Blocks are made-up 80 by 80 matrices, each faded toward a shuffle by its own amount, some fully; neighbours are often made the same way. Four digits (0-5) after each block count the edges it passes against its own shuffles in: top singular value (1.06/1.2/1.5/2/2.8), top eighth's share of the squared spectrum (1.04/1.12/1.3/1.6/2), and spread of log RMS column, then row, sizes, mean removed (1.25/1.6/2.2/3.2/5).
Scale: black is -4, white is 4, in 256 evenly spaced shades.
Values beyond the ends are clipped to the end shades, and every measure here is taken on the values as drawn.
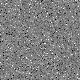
0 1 0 0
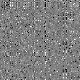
4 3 2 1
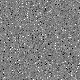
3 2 1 0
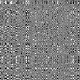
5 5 3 3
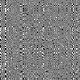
5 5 3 2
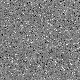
0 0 0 0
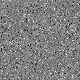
2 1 0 0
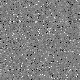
3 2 0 1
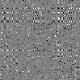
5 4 2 2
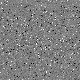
2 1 0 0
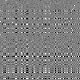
5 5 3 4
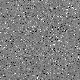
3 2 0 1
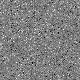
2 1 0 0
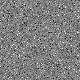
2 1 0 0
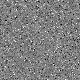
1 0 0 0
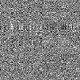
4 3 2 2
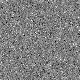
0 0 0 0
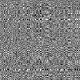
5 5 3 3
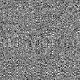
4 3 2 2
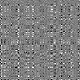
5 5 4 3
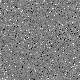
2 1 0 0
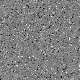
0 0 0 0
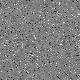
0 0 0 0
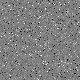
0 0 0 0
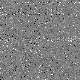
2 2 1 1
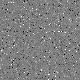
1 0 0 0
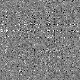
2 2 2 3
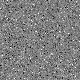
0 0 0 0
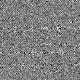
2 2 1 2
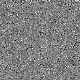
0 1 1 2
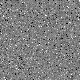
2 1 0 1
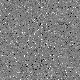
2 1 0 0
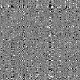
4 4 3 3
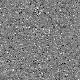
3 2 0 1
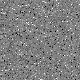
3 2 0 0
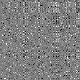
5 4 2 2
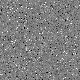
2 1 0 0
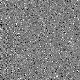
3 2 1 0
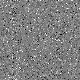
2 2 1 0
